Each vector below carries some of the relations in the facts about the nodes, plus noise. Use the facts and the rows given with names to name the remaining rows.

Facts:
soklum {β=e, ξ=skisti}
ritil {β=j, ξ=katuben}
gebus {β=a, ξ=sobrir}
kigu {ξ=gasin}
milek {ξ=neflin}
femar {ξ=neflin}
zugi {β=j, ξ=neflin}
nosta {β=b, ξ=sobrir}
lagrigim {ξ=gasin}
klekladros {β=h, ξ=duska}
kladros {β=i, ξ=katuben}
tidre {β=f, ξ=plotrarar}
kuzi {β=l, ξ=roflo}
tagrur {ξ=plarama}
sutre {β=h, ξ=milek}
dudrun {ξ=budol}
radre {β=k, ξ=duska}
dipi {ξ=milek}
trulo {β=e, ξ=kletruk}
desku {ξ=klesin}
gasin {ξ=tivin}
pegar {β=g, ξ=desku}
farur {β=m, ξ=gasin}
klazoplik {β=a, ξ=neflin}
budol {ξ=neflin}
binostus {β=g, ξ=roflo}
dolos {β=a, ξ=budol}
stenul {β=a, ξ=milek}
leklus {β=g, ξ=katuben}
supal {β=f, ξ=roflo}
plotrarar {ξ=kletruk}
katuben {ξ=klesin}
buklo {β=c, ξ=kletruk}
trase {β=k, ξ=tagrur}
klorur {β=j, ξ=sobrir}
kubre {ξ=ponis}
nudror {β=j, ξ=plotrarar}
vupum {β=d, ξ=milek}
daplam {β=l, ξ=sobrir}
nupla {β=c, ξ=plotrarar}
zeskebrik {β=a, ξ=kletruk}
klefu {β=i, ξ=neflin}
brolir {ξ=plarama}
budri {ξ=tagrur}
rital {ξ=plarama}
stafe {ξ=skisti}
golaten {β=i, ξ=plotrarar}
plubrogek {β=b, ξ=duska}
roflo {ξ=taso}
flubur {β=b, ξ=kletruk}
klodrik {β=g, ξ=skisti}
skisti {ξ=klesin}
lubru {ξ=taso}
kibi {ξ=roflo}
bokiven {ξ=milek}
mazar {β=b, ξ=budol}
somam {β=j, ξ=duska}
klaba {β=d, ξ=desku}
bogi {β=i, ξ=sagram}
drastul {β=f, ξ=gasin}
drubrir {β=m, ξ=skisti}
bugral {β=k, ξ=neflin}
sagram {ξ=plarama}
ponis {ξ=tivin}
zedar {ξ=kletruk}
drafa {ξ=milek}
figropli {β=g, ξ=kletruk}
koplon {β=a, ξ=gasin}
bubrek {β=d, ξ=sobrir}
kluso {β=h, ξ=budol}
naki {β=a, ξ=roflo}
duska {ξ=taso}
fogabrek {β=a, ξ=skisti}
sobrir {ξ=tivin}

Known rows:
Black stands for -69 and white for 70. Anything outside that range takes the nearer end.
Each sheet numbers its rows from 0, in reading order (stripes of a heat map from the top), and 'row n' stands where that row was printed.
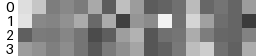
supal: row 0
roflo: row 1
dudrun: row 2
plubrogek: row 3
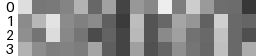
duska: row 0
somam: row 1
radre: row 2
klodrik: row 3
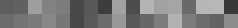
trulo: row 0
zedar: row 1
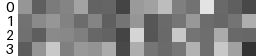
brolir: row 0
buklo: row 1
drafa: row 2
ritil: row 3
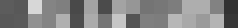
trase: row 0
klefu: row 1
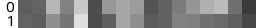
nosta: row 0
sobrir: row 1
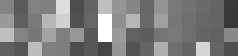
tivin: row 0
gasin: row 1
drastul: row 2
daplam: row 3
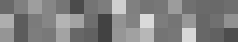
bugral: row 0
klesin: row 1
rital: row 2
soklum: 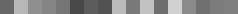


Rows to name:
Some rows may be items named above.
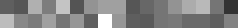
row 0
nosta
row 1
drastul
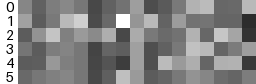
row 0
flubur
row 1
gasin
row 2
ritil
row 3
golaten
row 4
trulo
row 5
kubre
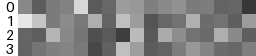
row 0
ponis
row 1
supal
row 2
klaba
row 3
kubre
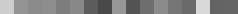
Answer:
binostus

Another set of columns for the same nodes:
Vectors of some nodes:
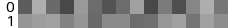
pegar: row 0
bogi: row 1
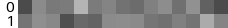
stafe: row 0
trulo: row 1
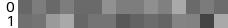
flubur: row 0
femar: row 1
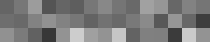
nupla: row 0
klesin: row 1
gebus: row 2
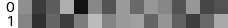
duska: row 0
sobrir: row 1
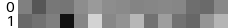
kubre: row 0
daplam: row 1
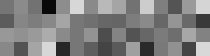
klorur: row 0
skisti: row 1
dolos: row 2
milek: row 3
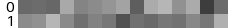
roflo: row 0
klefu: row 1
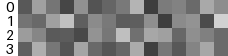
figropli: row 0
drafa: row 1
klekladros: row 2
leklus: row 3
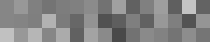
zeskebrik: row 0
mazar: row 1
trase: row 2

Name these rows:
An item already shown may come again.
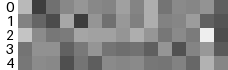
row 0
gasin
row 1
plubrogek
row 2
koplon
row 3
kladros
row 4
trulo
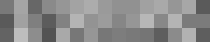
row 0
naki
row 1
kuzi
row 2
soklum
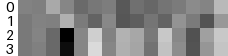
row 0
klefu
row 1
mazar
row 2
klorur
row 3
klorur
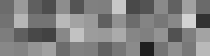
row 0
tidre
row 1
fogabrek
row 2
nosta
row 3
vupum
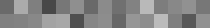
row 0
ritil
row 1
budri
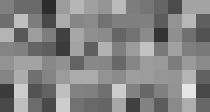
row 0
bubrek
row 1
soklum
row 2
radre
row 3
somam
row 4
bogi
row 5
naki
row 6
drubrir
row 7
klodrik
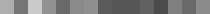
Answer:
bugral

